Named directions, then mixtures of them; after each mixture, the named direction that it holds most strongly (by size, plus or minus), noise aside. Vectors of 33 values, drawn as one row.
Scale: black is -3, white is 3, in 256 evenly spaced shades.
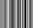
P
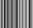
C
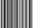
C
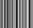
C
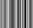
P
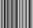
C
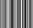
P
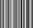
P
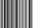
C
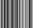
C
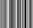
P
